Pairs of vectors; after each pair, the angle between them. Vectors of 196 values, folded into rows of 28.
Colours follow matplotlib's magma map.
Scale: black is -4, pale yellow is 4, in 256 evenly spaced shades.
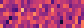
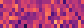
partly opposed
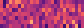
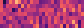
nearly parallel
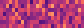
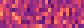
orthogonal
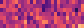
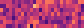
partly opposed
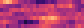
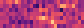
partly aligned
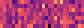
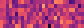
nearly parallel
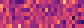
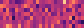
nearly parallel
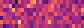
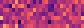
nearly opposite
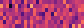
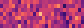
partly opposed
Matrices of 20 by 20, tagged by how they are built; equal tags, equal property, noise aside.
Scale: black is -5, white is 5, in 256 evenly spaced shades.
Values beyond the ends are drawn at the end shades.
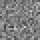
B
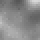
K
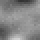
K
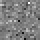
B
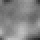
K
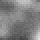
K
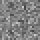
B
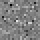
B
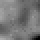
K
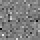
B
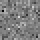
B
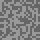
B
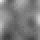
K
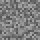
B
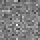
B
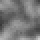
K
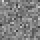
B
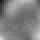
K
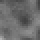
K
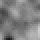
K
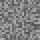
B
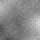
K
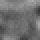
K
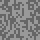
B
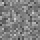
B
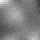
K
